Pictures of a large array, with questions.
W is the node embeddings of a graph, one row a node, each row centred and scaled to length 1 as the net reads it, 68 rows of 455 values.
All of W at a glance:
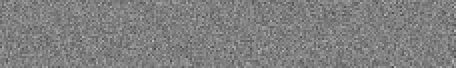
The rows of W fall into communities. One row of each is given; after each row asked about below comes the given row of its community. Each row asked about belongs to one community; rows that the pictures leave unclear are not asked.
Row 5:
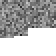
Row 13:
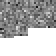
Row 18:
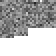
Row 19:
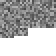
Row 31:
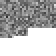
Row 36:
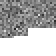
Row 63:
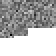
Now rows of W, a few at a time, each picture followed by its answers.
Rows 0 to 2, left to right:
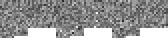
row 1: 13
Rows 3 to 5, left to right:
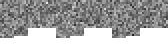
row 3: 63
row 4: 36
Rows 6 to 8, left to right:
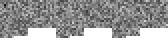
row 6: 31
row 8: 18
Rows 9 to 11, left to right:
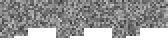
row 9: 63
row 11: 19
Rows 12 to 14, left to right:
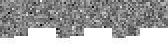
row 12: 18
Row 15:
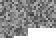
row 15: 63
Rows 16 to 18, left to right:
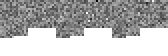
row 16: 36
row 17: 18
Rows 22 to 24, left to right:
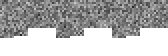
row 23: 18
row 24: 18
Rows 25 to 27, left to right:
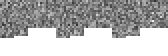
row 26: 19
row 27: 13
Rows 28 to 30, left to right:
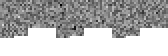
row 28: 19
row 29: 31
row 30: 63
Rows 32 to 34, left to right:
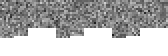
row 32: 19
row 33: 63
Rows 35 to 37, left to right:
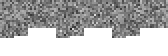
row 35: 19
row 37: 31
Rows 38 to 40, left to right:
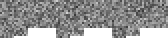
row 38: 36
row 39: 63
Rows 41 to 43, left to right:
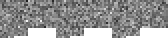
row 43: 36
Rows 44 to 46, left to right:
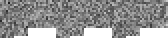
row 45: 36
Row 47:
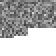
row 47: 18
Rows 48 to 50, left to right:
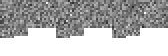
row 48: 63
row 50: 18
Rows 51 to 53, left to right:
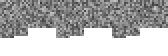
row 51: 19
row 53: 31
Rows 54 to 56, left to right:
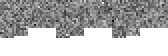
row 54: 19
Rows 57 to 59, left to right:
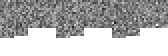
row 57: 19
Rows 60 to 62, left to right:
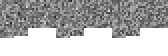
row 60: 5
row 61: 36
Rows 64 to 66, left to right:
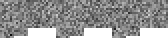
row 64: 63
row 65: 36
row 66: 18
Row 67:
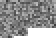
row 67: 31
